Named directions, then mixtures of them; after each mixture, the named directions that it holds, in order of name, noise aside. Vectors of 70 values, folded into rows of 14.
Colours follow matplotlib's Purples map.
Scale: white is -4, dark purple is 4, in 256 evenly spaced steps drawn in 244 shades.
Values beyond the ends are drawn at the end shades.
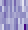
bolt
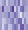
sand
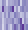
sand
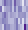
bolt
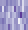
bolt, sand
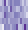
bolt, sand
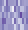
sand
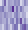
bolt, sand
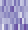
bolt, sand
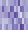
sand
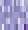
bolt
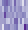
bolt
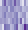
bolt, sand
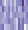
bolt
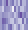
sand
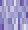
bolt, sand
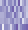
bolt, sand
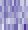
bolt, sand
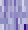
bolt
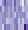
bolt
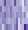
bolt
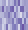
sand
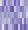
bolt, sand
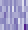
bolt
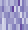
sand
